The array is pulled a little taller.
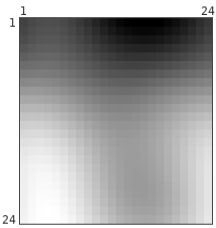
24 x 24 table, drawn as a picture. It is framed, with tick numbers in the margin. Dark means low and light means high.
Stripes: none. Ninth with the lowest average: top middle. Grain: smooth. Lone odd cells: none. Ninth with the highest average: bottom left. Slope: up to the bottom.
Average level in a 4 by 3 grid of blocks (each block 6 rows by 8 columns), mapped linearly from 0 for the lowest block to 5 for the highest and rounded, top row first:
100 / 322 / 434 / 534
